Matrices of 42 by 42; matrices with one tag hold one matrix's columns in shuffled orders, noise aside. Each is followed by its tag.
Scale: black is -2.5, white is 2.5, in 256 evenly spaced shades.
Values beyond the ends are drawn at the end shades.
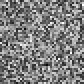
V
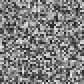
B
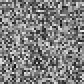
V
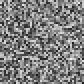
B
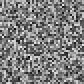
B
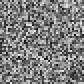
B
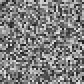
B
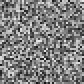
B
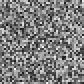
B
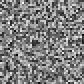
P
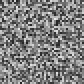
P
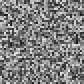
P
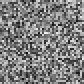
B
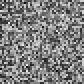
V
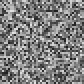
B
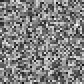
B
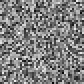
B
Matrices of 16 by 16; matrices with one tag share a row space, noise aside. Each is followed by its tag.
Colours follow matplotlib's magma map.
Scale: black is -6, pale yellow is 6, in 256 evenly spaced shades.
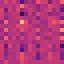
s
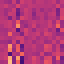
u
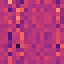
u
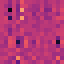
u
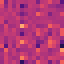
s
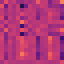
s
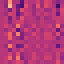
u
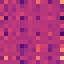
s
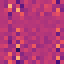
u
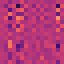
u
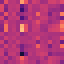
s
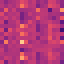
s
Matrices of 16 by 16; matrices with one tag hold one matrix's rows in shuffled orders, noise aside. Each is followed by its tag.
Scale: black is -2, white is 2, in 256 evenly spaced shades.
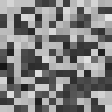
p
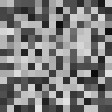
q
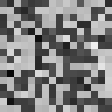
p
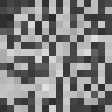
q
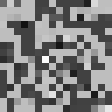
p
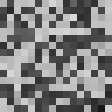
p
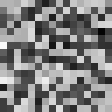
p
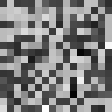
q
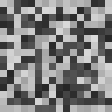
p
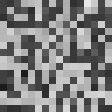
q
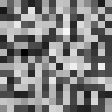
q
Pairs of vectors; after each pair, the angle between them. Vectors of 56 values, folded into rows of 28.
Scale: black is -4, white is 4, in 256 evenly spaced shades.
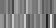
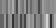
nearly opposite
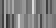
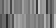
partly aligned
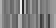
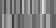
partly opposed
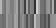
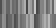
nearly opposite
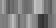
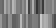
partly opposed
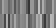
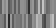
nearly parallel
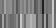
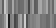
orthogonal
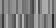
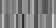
nearly opposite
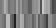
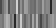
partly aligned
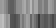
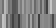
partly aligned
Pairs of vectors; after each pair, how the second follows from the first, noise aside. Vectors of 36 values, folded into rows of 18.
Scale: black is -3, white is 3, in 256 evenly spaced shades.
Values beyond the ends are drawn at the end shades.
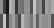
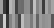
copied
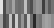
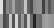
copied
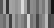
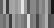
copied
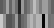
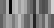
reversed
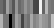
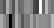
copied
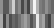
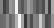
reversed
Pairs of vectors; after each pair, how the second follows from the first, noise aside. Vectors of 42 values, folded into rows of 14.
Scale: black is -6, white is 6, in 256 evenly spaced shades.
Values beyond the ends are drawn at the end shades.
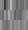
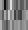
scaled up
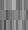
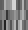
scaled up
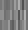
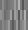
copied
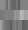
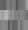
reversed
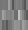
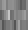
reversed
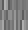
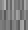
reversed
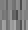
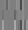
partly zeroed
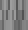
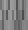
copied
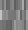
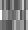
scaled up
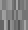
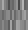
reversed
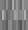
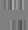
partly zeroed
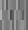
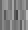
reversed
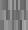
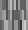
scaled up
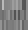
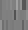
partly zeroed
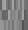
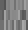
reversed
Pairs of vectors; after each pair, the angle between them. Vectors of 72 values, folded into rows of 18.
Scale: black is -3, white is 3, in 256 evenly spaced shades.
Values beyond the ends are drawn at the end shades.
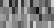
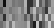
orthogonal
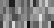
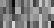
nearly parallel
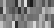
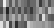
partly aligned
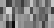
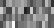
nearly opposite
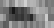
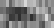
nearly parallel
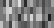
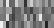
partly aligned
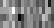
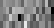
partly aligned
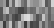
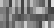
orthogonal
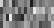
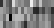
nearly opposite
